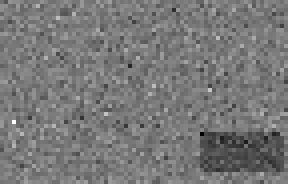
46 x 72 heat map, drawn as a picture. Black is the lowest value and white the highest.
The halves do not mirror each other. An odd patch, lower than its surroundings, sits in the bottom right. On average the colour sits 50% of the way up the scale. The bottom right is the ninth with the lowest average. No row or column stands out.
